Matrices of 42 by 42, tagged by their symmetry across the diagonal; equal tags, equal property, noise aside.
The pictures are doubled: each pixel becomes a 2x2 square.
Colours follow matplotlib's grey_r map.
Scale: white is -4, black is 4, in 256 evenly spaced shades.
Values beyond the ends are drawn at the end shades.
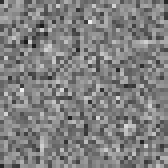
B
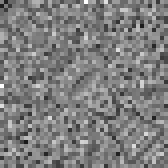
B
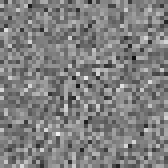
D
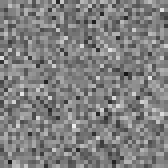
D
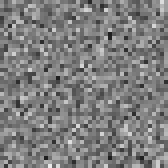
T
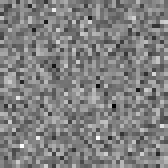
T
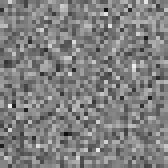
D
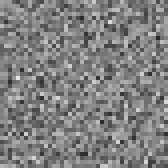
T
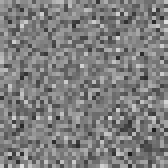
B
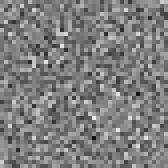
B
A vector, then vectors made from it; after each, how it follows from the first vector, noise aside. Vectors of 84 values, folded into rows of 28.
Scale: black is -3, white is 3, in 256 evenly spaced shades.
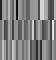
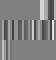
partly zeroed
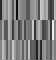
copied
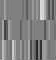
partly zeroed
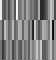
negated
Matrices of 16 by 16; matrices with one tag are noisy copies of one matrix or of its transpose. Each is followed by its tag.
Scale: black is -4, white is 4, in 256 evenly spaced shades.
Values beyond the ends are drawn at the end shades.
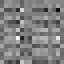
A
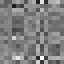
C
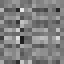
A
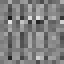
A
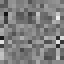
C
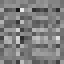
A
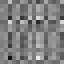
A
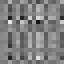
A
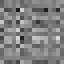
A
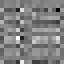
A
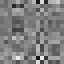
C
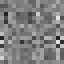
C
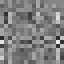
C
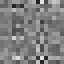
C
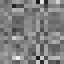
C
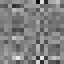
C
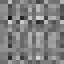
A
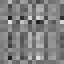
A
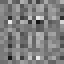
A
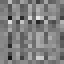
A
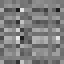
A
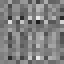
A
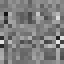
C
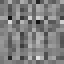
A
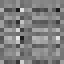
A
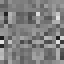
C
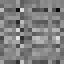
A
